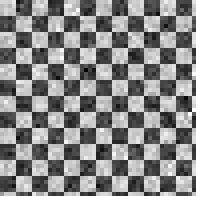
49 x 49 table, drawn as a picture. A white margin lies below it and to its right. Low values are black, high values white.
Average level on the scale: 50%. Slope: none. Mirror symmetry: none. Seam: none. Grain: checkered. Histogram: two levels.
